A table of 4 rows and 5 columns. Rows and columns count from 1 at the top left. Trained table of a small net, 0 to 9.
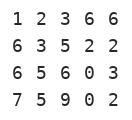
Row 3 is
6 5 6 0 3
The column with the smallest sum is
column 4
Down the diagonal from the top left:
1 3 6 0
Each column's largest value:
7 5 9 6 6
